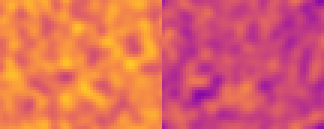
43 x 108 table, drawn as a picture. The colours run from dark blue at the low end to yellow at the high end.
The table splits into one row of 2 panels. Panel 1,1: high, blotchy. Panel 1,2: middling, blotchy.
